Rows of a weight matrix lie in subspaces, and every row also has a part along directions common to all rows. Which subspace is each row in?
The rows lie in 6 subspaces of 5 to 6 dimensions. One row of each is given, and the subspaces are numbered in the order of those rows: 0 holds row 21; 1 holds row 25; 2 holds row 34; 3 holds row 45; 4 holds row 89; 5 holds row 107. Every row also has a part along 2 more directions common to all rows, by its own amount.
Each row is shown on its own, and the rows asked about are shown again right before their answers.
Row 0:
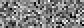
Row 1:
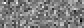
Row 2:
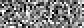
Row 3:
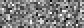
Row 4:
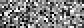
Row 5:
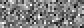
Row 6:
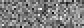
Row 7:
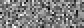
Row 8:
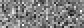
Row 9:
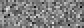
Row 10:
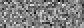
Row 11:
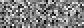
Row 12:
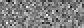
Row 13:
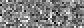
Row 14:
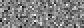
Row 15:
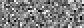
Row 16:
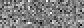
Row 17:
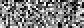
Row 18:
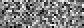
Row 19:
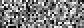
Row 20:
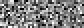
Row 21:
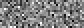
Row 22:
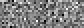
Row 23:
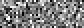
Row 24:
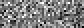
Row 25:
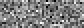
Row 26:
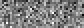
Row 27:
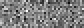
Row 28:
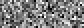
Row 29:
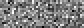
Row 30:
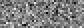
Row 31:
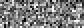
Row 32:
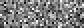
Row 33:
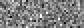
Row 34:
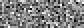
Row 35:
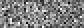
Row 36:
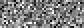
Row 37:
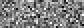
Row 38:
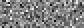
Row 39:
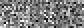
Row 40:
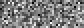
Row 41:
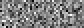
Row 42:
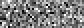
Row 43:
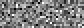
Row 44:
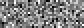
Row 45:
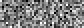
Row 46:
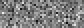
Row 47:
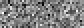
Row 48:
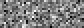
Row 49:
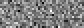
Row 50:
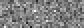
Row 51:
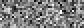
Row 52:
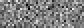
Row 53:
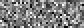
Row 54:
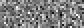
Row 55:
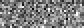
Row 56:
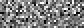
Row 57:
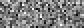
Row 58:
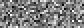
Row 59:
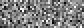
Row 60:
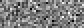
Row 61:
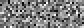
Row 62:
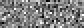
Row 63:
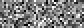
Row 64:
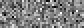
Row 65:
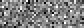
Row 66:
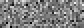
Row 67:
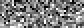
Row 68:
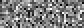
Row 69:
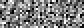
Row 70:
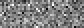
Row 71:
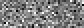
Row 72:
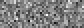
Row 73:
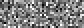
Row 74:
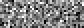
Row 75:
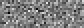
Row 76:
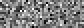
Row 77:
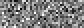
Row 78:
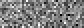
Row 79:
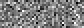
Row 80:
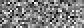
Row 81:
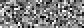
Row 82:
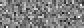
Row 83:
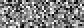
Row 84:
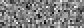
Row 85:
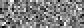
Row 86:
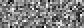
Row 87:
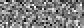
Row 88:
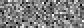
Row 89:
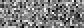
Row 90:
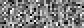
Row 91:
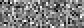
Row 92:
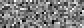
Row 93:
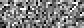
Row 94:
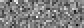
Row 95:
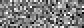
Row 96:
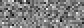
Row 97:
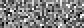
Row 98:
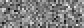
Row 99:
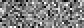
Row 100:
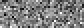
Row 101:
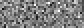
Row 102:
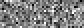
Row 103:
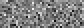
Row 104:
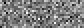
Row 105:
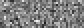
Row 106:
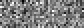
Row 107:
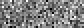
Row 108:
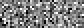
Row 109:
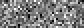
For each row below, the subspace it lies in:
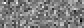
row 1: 2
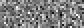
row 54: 3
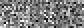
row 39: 0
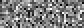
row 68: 3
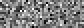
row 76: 4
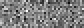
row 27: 2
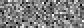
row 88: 5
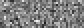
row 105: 3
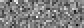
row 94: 2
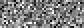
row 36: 0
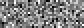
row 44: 1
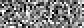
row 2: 0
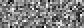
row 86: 1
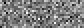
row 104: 2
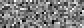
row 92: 5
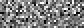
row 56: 4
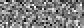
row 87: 5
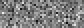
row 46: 3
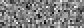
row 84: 3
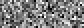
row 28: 5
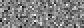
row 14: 0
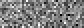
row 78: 0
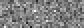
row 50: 2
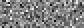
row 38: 5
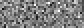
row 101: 5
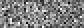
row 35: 2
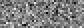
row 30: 0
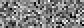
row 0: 1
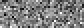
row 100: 1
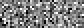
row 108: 0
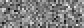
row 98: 1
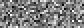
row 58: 2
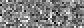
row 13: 0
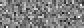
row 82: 5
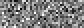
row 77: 3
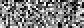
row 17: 3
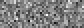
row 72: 3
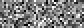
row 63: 0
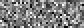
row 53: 0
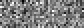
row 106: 2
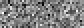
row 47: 4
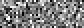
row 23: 1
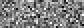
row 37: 1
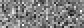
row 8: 0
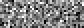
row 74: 4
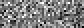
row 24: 4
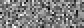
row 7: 4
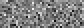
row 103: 1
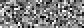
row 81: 1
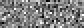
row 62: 1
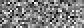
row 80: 0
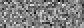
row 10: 5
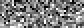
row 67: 4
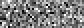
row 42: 5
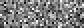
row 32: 2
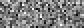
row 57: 4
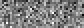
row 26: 3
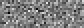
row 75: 2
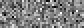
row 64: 1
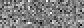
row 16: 0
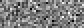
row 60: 1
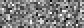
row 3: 1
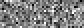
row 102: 3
